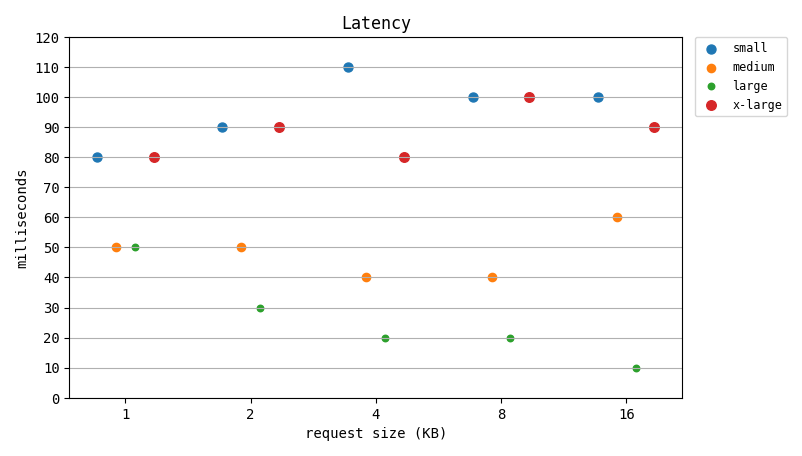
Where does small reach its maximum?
4
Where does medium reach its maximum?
16
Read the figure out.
Title: Latency
x-axis: request size (KB), ticks 1 2 4 8 16
y-axis: milliseconds, ticks 0 10 20 30 40 50 60 70 80 90 100 110 120
Legend: small, medium, large, x-large
Values:
small: 80 90 110 100 100
medium: 50 50 40 40 60
large: 50 30 20 20 10
x-large: 80 90 80 100 90
